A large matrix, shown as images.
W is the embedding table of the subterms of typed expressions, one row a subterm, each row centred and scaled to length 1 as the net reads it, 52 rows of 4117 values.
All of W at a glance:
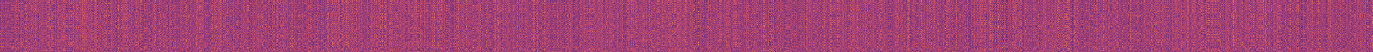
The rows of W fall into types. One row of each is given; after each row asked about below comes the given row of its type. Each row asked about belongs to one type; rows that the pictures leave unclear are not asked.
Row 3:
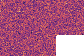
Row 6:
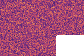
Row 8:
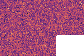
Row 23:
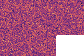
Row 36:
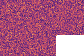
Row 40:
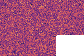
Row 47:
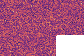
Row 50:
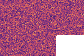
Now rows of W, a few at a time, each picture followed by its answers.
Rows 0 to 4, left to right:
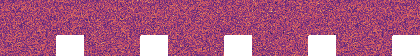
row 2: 36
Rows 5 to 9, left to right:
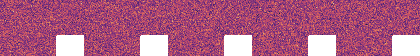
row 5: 47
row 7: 47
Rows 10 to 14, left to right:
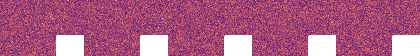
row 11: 3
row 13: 6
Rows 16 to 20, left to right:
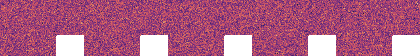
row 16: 40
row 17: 36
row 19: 47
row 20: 8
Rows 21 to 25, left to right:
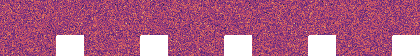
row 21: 36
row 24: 6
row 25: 36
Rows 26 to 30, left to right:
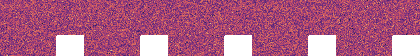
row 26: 50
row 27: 47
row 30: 23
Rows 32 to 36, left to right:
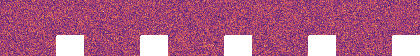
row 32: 6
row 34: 8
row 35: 36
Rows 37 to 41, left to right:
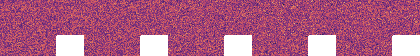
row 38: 23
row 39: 40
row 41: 6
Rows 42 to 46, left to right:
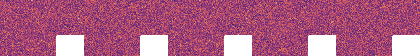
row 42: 3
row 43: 23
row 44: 3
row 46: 23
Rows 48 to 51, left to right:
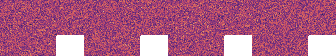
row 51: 6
